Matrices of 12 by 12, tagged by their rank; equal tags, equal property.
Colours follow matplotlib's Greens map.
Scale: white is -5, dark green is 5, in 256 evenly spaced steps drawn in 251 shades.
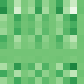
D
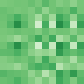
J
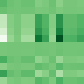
D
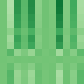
D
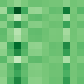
D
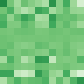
J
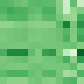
J
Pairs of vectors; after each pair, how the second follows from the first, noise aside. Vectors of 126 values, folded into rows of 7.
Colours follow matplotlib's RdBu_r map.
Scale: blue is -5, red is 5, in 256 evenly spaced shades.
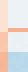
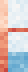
scaled up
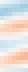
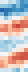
scaled up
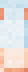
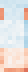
copied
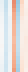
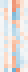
sign-scrambled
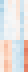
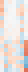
sign-scrambled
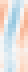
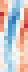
scaled up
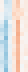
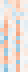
sign-scrambled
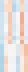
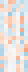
sign-scrambled
